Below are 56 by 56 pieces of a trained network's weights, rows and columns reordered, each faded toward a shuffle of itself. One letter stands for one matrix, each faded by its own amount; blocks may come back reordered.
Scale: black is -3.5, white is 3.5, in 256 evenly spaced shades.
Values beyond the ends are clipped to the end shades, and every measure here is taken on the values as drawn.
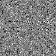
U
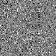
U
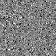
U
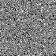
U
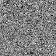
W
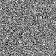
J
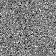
W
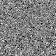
W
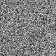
J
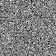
W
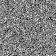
W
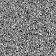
W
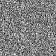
J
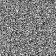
J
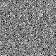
J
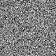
J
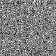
U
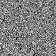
J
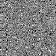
U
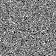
W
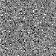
U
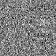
J
